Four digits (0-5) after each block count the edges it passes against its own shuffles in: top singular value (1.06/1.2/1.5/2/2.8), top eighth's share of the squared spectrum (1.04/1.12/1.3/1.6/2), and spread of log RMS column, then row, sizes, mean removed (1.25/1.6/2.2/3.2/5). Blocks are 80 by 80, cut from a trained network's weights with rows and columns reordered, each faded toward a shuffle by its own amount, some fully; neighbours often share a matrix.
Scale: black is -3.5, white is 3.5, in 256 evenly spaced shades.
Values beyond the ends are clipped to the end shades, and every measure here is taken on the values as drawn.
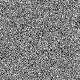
2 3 0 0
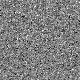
0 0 0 0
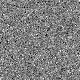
0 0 0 0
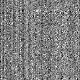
3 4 2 2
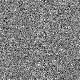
2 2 1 1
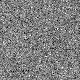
0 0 0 0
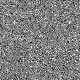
0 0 0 0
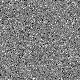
0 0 0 0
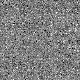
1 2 1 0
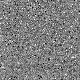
0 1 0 0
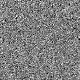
2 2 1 1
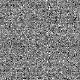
2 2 2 1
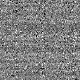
2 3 2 1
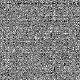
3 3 3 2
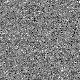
1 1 1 0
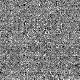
2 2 2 1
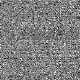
2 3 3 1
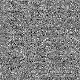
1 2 2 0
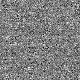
1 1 1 0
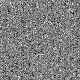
1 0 0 0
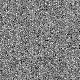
1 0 0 0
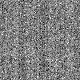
2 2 0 1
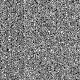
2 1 0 0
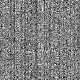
3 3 2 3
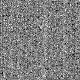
2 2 0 1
